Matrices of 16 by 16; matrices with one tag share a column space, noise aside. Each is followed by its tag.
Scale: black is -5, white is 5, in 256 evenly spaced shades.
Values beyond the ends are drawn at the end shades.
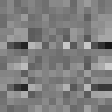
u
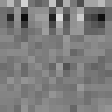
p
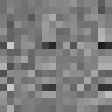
u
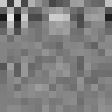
p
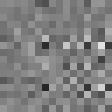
u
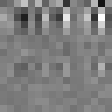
p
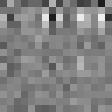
p
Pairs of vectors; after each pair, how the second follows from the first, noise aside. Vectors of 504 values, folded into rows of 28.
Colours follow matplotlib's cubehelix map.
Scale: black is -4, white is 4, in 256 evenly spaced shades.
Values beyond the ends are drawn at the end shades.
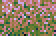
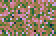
shuffled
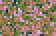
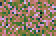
shuffled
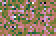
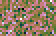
shuffled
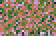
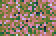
shuffled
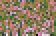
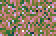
shuffled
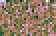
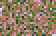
shuffled
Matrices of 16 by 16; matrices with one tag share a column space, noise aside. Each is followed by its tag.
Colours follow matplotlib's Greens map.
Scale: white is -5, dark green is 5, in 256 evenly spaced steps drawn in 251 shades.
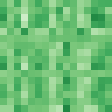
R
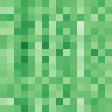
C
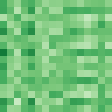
C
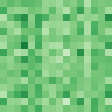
C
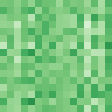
C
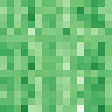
R
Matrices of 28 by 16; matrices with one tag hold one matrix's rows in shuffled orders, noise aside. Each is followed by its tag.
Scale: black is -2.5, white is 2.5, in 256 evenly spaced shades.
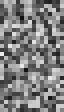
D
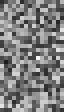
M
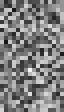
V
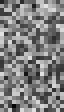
M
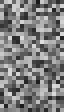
M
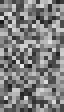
V
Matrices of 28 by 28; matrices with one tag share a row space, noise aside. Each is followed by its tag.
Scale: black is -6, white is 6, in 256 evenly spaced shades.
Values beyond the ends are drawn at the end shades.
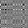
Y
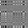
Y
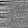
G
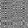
Y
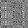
Y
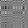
Y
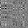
Y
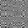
Y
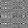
Y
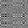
Y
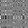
Y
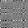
Y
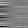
G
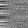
G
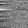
G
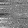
G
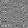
Y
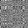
Y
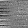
G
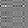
Y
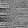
G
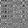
Y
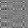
Y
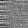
G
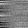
G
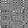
Y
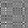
Y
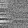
G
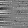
G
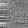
G
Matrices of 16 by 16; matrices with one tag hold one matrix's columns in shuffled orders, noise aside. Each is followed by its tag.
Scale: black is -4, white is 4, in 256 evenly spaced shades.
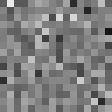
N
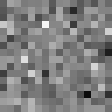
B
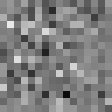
B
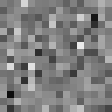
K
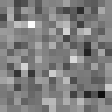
B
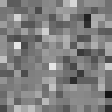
K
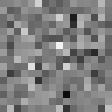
K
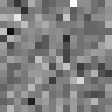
N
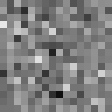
B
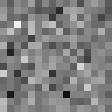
B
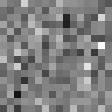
K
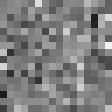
K
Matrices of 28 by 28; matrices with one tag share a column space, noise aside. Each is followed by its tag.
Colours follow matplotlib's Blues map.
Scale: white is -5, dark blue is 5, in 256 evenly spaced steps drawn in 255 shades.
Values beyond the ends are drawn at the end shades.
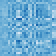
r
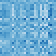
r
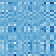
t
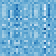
r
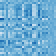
r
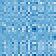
t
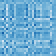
r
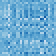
r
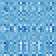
t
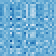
r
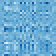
t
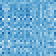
r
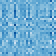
r
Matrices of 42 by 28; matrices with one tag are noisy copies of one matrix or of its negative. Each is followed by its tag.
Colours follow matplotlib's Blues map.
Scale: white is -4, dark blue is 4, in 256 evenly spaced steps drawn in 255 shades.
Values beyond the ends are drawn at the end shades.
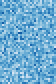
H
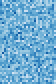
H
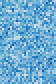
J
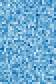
H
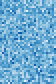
H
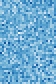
H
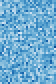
H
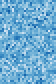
J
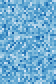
J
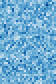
J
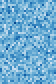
J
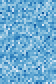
J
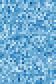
J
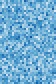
J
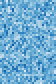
J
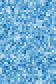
J
